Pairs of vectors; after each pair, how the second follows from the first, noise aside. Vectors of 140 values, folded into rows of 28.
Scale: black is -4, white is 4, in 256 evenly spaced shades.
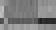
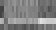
negated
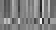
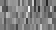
shuffled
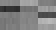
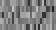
shuffled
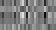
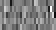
shuffled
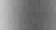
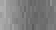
shrunk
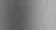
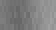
shrunk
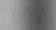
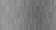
shrunk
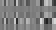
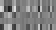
reversed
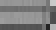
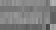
shrunk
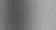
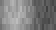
negated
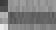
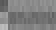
shrunk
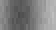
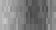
reversed
